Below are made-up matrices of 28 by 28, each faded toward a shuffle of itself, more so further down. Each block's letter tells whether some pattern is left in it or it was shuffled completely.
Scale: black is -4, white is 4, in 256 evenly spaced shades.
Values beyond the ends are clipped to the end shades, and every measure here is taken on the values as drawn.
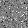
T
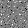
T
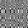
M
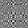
M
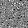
T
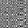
M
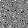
T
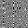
M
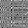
M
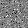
T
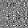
M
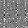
M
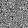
T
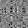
M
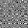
M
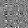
M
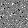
T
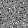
T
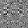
M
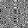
M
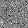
T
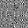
M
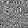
M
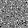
T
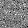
T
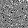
T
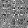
M
